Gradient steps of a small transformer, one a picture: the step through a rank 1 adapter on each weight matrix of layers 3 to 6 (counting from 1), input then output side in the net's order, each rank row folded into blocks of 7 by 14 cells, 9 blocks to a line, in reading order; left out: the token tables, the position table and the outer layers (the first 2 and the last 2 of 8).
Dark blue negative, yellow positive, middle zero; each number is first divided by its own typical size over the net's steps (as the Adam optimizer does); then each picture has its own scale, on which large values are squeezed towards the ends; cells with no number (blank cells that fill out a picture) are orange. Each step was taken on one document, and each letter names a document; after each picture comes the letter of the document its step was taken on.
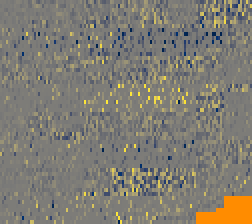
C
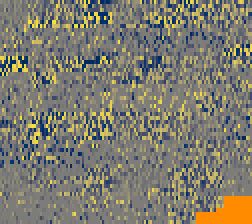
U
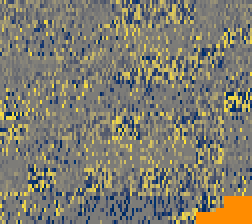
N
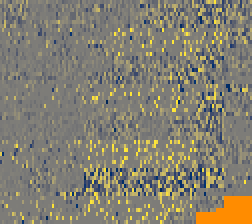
C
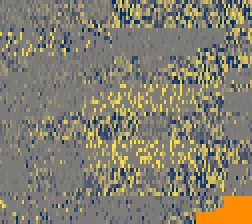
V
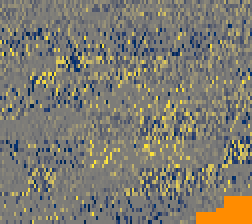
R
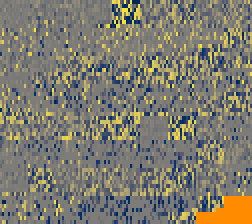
N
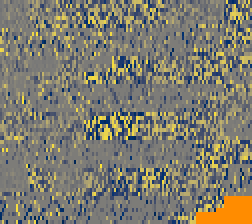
N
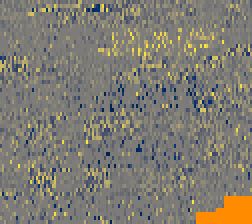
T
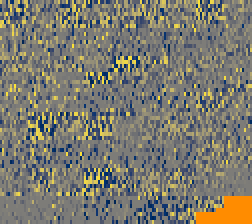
U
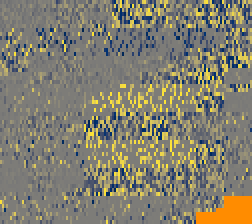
V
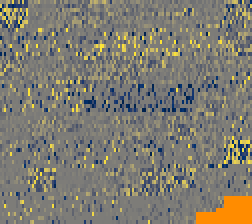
R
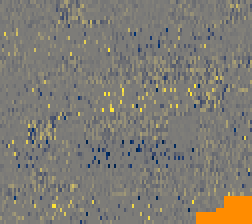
T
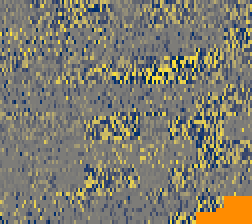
N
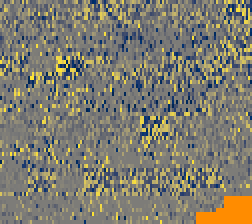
R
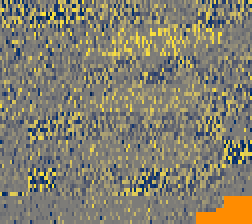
U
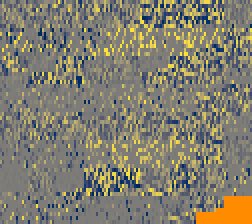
V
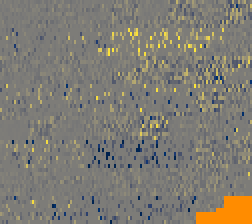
T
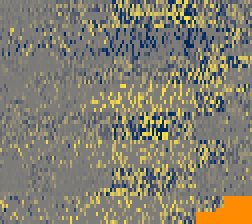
V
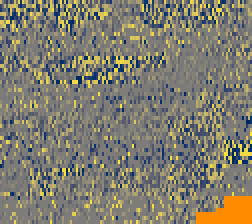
U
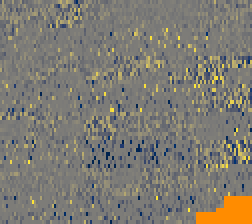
T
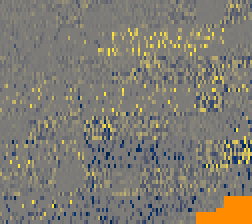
T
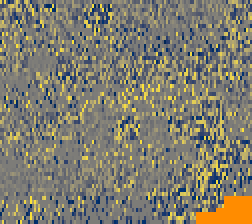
N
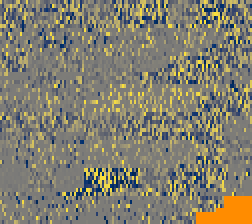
V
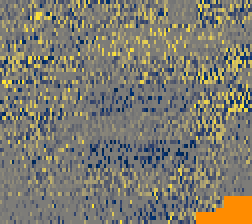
U
